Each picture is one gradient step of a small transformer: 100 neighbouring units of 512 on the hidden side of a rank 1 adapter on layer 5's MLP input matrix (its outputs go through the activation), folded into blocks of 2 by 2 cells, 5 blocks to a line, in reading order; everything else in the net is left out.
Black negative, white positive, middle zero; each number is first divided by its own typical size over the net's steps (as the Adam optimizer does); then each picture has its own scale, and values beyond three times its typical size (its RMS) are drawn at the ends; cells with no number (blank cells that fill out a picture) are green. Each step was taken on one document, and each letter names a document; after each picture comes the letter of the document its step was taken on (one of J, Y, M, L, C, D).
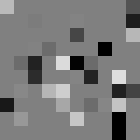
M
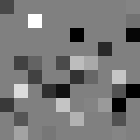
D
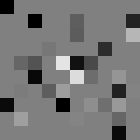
M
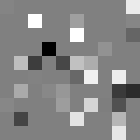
D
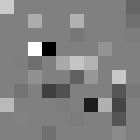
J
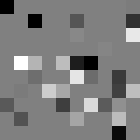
M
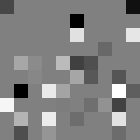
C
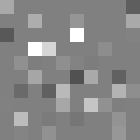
J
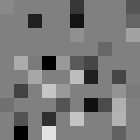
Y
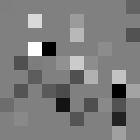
J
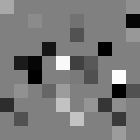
M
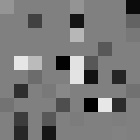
Y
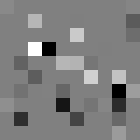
J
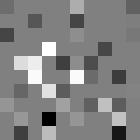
Y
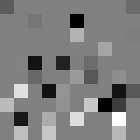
D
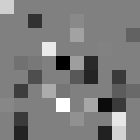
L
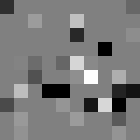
D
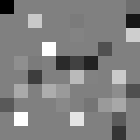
M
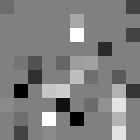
C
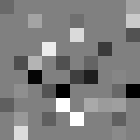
D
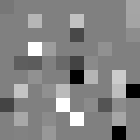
D
